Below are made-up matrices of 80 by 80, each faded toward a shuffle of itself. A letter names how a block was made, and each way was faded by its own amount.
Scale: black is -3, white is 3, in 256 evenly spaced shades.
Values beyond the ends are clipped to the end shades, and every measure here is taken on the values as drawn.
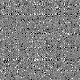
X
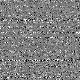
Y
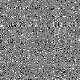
X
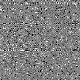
X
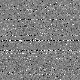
Y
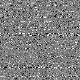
Y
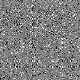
X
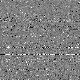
Y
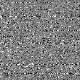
Y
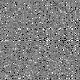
X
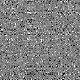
X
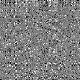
X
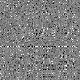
X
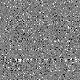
X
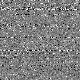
Y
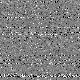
Y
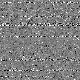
Y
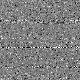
Y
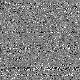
Y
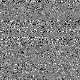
Y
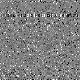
X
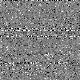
Y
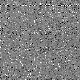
X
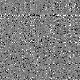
X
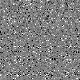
X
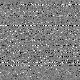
Y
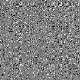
X
